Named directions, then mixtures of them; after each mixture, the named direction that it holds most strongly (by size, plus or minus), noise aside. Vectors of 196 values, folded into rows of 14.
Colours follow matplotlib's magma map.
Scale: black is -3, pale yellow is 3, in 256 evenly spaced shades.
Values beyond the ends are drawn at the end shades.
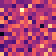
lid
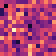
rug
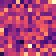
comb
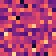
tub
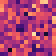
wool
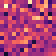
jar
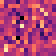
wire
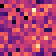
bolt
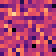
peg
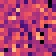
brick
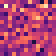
jar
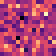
wire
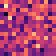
jar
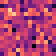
peg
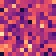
lid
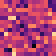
tub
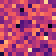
lid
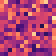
wool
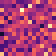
lid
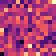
comb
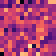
comb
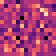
wire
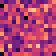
bolt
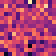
jar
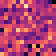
comb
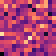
jar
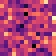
wool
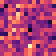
rug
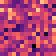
wool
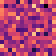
wool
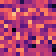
peg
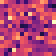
brick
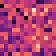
bolt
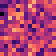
rug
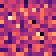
brick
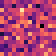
lid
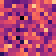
wire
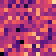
comb
